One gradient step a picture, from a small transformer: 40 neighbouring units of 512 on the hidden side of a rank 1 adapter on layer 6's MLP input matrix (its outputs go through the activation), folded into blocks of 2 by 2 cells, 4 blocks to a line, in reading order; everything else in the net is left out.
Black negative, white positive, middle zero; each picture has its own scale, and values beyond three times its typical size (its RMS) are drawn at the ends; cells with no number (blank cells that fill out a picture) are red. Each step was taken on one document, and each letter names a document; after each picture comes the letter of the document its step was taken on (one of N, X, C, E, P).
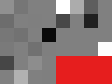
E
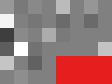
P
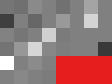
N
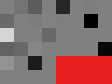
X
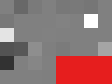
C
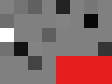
X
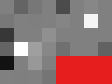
C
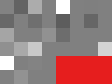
P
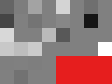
P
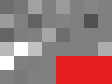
P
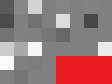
P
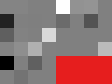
E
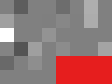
C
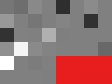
N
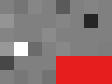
C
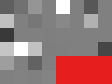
N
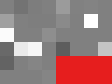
C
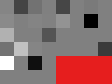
X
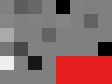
X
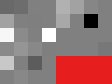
E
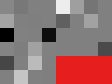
E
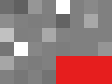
N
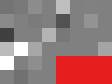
P
